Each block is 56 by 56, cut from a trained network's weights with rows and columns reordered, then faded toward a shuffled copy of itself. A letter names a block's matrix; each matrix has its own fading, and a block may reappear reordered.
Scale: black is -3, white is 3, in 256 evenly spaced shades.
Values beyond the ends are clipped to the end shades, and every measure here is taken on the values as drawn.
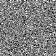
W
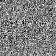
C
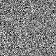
W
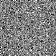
C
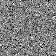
W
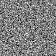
W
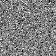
W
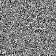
W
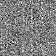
C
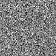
W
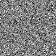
W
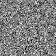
W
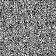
C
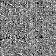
C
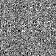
C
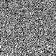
W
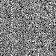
C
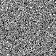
W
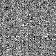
C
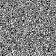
W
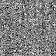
C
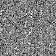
C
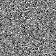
W
